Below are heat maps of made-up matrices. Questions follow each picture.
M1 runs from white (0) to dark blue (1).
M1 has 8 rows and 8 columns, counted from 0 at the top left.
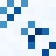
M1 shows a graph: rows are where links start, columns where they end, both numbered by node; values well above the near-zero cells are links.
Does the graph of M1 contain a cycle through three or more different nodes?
no
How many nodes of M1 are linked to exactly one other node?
3
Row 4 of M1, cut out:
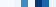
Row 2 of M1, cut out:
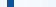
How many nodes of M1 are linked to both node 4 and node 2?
0
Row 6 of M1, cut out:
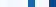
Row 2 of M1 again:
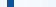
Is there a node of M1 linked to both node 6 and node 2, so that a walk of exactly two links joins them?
no
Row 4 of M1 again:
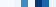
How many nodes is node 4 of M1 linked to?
3
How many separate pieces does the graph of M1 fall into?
1
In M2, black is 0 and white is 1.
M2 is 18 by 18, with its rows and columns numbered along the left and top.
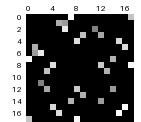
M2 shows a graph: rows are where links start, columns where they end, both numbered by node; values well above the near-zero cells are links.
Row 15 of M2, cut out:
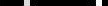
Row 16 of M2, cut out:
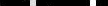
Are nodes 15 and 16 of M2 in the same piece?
yes
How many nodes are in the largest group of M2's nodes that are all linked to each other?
2
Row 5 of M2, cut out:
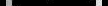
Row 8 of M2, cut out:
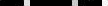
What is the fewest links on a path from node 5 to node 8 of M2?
4
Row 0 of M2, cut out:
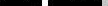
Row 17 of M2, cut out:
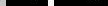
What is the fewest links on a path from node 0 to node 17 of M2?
1
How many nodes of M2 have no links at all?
1
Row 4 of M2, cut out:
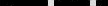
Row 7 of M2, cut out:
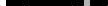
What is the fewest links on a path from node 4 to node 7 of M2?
4
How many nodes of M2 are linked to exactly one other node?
2
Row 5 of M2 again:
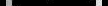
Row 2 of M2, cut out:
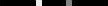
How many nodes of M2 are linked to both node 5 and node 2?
0
